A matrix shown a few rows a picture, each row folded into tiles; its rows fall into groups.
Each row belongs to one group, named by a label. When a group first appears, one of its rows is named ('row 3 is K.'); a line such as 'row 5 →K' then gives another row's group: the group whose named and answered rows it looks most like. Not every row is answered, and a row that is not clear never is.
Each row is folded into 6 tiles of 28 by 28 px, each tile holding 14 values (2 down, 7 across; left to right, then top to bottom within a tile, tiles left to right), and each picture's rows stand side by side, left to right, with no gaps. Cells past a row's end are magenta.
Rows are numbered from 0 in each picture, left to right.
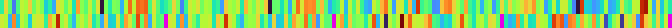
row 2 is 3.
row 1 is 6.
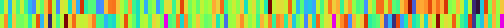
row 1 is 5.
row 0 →3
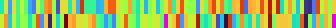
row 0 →3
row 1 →5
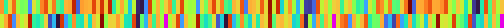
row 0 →5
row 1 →5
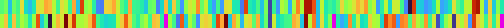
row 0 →3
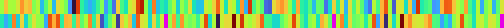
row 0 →6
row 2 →3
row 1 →3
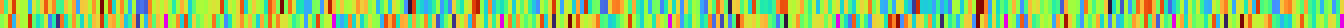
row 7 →3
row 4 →3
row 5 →6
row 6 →6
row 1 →5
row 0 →5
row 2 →6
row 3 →3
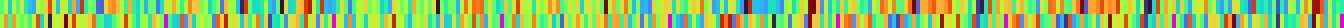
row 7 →6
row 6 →5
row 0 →3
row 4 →6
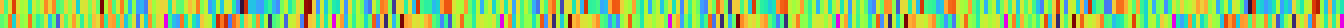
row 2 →3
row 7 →6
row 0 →5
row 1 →6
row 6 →3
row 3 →3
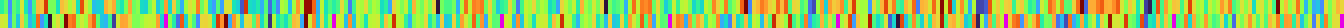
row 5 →5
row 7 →5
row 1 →6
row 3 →6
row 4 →5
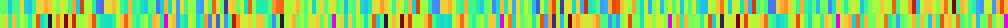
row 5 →5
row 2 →3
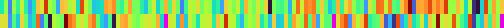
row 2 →5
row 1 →6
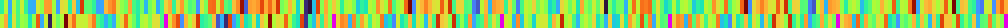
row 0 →3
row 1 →5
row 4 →5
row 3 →6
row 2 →5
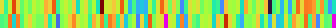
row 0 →5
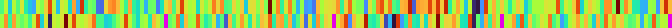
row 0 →3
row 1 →5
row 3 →5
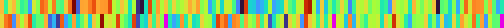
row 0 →5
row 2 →6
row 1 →6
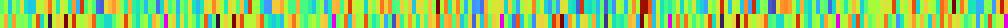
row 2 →5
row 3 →6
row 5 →5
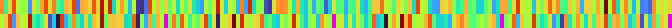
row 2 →3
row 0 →5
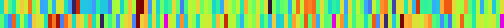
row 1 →6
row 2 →3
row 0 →6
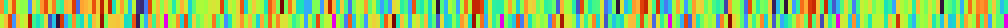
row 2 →6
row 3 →6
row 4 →6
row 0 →5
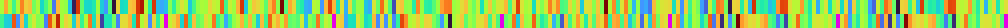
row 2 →3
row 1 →5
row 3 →5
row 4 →3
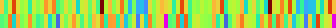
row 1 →5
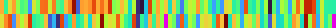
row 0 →5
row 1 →6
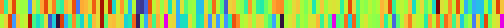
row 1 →3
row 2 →5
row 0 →5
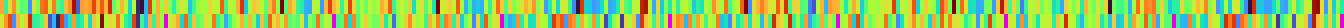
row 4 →5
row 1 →5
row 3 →6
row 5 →5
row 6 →6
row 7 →6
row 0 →5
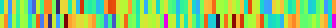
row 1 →3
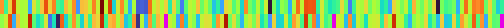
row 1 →6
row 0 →5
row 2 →6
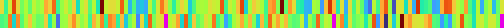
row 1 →5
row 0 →5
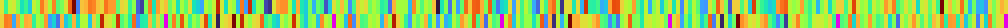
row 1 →3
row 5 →5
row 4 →3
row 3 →3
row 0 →5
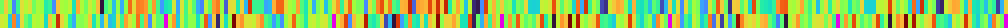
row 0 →6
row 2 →5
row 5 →3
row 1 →3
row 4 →3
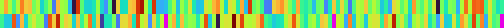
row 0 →6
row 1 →3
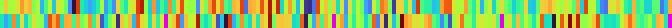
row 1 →5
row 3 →3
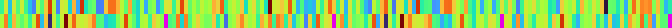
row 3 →6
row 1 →5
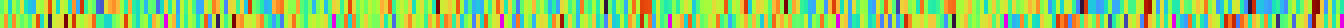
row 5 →3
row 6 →6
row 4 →5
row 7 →6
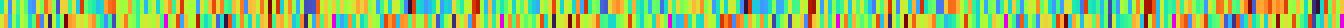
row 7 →5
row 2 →6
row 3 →3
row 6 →6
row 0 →3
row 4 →6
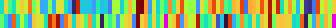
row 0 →6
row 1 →5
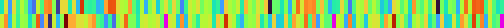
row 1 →6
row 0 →3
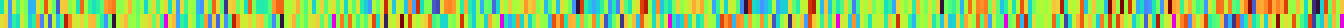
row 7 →5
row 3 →6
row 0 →3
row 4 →6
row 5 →6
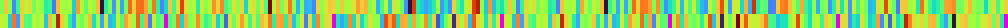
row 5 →3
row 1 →5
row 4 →3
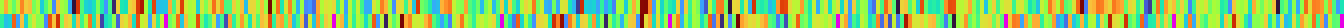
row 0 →6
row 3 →6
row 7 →6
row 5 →3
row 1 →5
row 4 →3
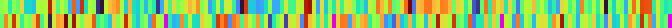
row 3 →6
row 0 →3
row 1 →6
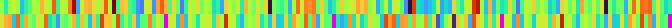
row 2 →6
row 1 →6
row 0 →5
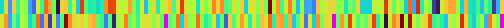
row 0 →3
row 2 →3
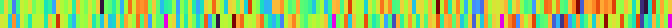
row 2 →5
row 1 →3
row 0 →6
